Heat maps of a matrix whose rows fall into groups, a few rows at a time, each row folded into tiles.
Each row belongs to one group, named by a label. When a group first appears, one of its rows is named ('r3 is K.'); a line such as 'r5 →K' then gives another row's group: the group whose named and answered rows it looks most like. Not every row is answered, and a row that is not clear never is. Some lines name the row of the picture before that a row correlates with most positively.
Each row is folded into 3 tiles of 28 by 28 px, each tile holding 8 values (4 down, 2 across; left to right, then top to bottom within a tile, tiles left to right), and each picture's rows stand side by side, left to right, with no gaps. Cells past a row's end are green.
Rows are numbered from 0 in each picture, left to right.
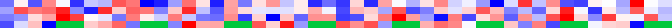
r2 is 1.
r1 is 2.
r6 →2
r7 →2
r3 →2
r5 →2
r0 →2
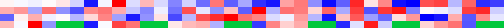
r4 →2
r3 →1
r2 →2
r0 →2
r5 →2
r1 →1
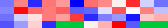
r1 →2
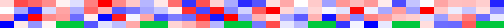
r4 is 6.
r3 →1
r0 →6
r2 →2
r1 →6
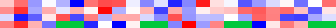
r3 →1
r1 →6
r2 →1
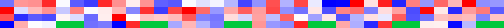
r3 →6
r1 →6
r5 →6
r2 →1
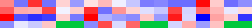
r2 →1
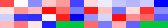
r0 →2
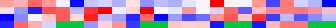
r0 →2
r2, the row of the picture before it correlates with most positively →0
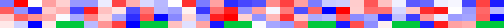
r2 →2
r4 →1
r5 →1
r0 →6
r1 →1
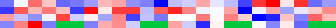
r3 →2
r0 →2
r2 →6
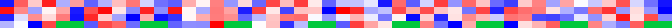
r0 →6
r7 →6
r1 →1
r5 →6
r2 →6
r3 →6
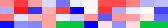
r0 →6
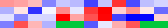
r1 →1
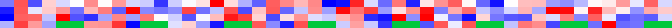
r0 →2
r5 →1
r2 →2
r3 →6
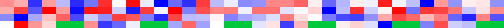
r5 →1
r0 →2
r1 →6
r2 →1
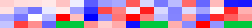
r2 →2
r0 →2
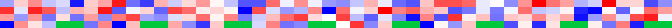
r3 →6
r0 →1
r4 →1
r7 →2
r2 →6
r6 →6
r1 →6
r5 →6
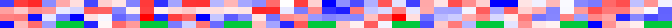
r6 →1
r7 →1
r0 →1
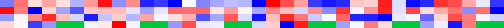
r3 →6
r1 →2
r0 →6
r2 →1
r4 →1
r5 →6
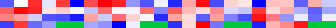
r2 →1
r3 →1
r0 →1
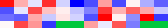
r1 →2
